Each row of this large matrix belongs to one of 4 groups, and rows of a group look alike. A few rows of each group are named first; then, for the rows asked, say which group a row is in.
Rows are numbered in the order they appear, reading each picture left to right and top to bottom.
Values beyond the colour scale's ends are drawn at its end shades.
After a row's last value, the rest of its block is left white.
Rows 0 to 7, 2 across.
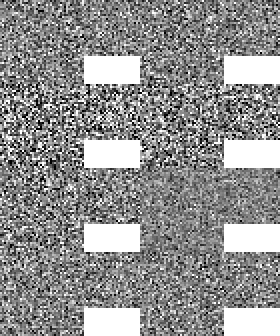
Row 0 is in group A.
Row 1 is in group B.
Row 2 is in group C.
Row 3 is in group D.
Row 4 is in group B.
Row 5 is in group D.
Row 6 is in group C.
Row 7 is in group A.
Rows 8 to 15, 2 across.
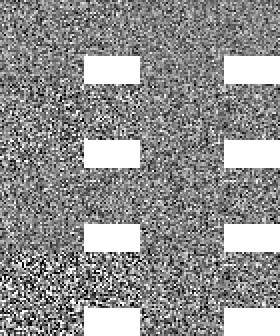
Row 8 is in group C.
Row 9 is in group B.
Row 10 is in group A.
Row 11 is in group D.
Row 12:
C
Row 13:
D
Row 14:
B
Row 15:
D
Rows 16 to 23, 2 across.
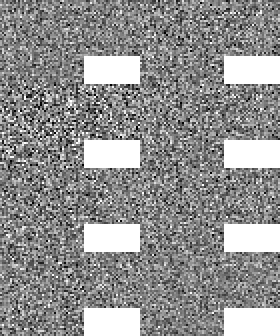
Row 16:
C
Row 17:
C
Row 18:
B
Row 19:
C
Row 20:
B
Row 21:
C
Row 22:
A
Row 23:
D
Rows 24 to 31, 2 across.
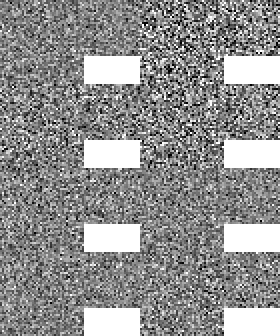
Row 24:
B
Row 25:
B
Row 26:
D
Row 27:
B
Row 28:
C
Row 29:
B
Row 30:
C
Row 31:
A
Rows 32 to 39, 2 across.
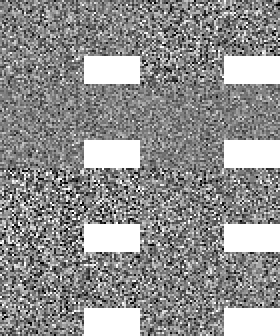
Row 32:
B
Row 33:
D
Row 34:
B
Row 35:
A
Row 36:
A
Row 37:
A
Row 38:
D
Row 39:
B
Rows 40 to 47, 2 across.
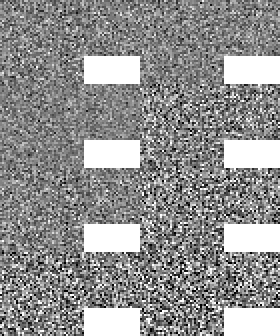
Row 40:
A
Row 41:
C
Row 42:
B
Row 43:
C
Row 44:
A
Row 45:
C
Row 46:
A
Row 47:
B
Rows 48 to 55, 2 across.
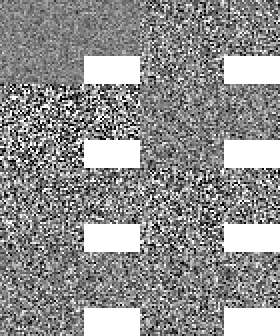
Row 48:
D
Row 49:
A
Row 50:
A
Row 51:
B
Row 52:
C
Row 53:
A
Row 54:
B
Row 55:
D
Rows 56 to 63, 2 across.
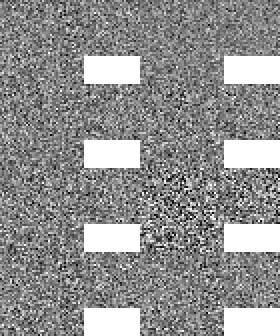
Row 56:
A
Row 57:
B
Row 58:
C
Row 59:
B
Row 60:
B
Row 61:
B
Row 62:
A
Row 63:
A
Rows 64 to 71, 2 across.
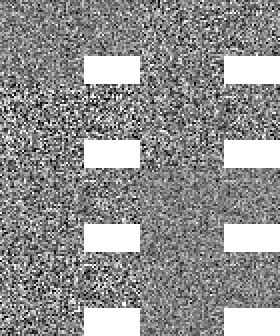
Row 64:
A
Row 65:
C
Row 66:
C
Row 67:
D
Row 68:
D
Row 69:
D
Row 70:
D
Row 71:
C
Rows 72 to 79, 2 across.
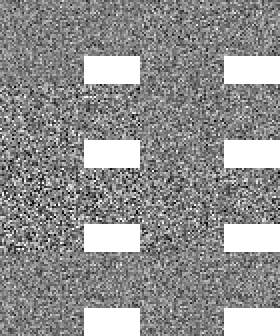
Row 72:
C
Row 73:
C
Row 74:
D
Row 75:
A
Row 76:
B
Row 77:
D
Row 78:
C
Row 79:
C
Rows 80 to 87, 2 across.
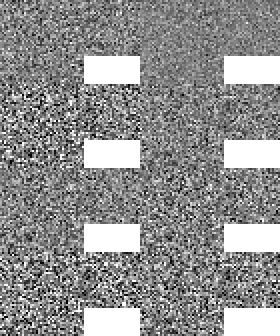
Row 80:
C
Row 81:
A
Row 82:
B
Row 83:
D
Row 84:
B
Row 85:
B
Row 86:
D
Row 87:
D
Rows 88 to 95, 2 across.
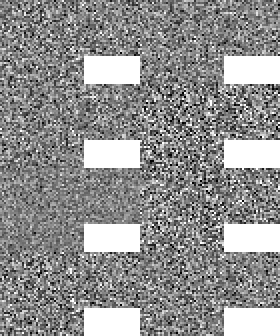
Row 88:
B
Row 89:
D
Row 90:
D
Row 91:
B
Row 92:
C
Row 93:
A
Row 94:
B
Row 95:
B
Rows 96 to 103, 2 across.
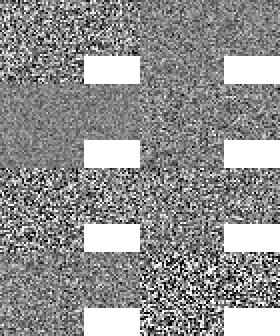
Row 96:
C
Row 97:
B
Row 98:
C
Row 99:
D
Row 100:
B
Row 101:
C
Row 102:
A
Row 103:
B
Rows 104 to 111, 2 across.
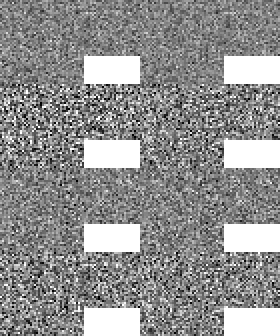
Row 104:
D
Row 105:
D
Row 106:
C
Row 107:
C
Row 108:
A
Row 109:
A
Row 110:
D
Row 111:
C
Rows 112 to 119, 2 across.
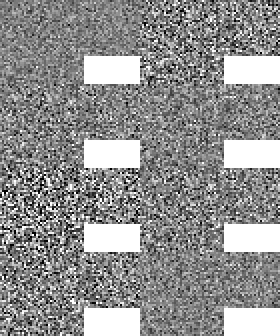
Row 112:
B
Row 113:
B
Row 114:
B
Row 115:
D
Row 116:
B
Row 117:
B
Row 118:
B
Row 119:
C
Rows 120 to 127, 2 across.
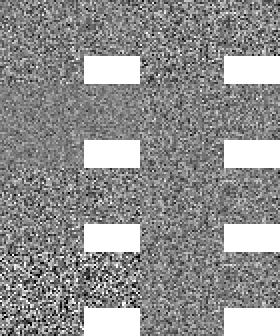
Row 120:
B
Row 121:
D
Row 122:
B
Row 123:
C
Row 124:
B
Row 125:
D
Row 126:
D
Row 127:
D
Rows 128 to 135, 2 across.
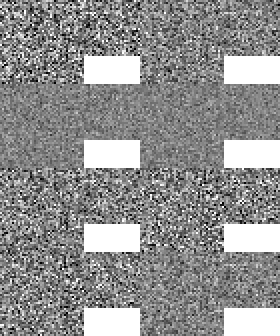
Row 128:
D
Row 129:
D
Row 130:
C
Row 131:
B
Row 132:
D
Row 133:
A
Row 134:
A
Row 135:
D
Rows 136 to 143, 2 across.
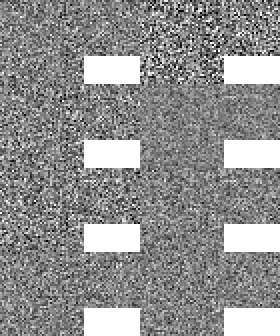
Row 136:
A
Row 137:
A
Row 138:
A
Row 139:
D
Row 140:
D
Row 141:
D
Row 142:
C
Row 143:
B
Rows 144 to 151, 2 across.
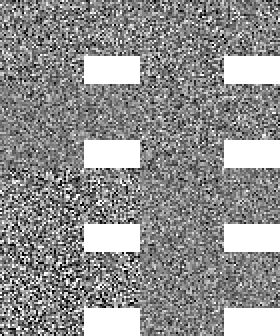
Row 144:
C
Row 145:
A
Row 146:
B
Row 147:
D
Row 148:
A
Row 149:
A
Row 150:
A
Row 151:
B
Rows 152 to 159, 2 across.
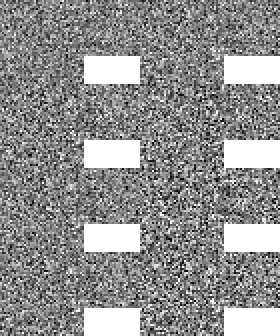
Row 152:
C
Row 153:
B
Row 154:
B
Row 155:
A
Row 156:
B
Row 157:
D
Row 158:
B
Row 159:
B
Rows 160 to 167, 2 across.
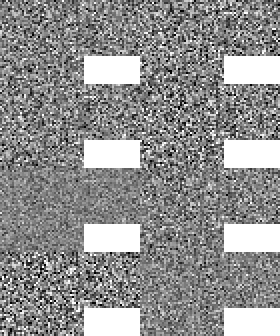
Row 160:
B
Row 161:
D
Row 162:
D
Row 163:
B
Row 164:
D
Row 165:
B
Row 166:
B
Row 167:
A
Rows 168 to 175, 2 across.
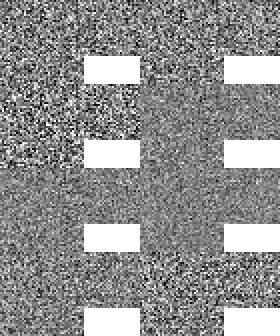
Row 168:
B
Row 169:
B
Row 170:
B
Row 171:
A
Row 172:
A
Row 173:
C
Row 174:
C
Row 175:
C
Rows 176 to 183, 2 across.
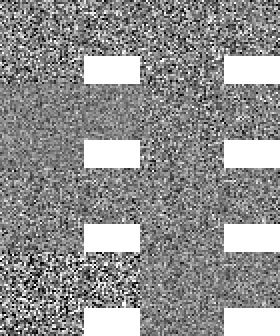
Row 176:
D
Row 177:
B
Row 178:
C
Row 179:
A
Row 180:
D
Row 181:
D
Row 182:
D
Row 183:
D
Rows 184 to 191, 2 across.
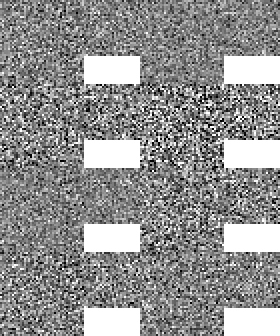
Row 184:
A
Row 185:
D
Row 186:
D
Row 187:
A
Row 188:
A
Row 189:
D
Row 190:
A
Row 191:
C
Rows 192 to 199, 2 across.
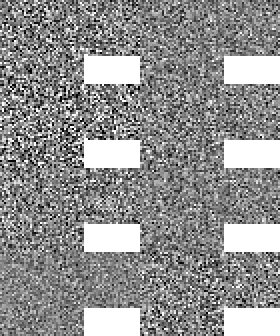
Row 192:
B
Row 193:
B
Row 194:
A
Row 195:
B
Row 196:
C
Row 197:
D
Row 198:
A
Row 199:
A
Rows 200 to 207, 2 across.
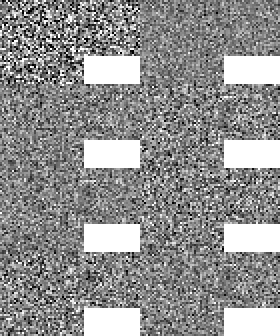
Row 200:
B
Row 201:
A
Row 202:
C
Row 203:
D
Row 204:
D
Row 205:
C
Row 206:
B
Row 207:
D
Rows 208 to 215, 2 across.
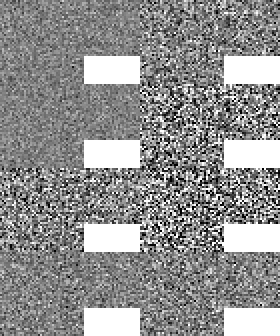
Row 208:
C
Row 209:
D
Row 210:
A
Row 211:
D
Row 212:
C
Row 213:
A
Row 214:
A
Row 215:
B
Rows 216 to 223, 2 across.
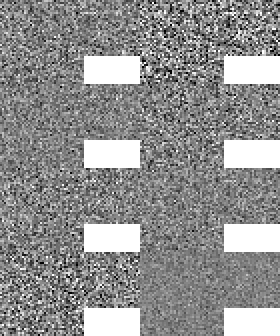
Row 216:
D
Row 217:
D
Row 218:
C
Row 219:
B
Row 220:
C
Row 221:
D
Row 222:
A
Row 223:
A
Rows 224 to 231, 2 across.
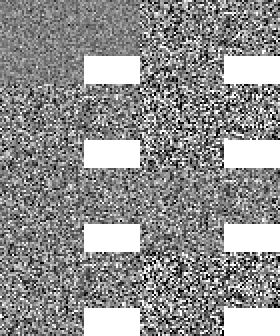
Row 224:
B
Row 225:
D
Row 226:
D
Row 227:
C
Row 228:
B
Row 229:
D
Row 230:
D
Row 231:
C
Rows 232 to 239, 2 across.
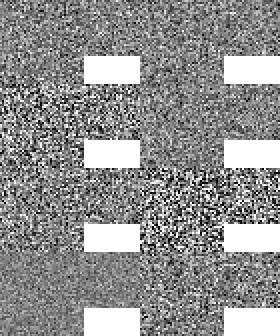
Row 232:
A
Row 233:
D
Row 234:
C
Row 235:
C
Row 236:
C
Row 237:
A
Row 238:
B
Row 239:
D
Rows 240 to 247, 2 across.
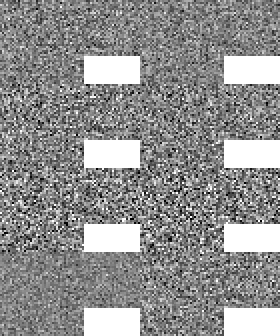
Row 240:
C
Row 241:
D
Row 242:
C
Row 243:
B
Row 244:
D
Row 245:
B
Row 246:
A
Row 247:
C
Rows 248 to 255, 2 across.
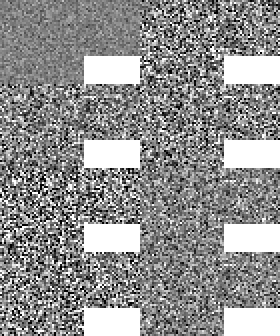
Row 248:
B
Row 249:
B
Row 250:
D
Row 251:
D
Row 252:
B
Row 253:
D
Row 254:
A
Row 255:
D
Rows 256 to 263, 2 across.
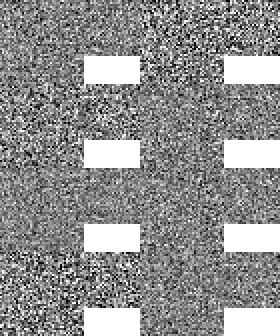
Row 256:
C
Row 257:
C
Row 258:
D
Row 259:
A
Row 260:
C
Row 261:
A
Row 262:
A
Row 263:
D
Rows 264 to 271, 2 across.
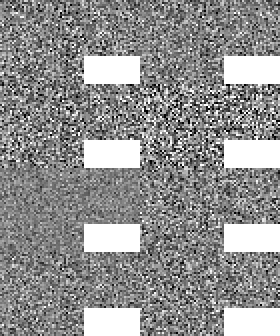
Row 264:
A
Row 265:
A
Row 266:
A
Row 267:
C
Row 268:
C
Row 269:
D
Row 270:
A
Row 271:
B
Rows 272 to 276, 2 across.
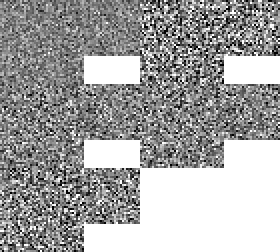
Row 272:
A
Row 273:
C
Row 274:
B
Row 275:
B
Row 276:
A
